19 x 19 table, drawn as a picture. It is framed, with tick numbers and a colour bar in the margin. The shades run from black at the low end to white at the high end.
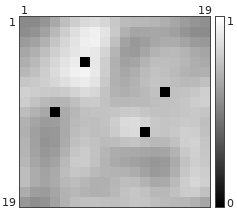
Odd rows or columns: none. Histogram: skewed, a long tail of low values. Lone odd cells: 4, each lower than its neighbours. Average level on the scale: 70%. Mirror symmetry: none.
